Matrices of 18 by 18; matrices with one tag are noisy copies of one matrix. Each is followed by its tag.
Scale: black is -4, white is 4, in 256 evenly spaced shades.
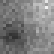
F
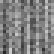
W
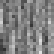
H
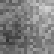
F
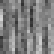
H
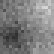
F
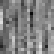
H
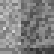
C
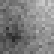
F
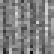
W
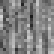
H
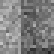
C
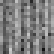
W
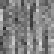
H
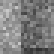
C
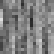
H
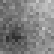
F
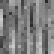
H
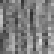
H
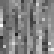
H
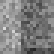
C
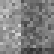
C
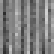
W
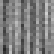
W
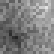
F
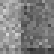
C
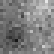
F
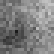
F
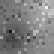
F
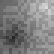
F
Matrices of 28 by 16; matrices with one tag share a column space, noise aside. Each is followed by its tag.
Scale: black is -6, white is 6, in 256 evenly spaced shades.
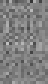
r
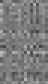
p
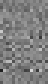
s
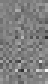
s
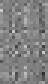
p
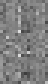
p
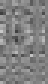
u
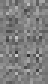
u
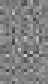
u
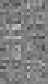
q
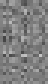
u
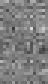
r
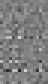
s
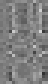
p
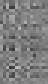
q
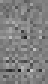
s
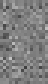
q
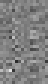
s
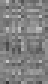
r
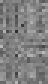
p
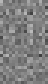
u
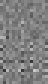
s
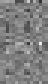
r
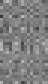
r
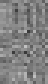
p
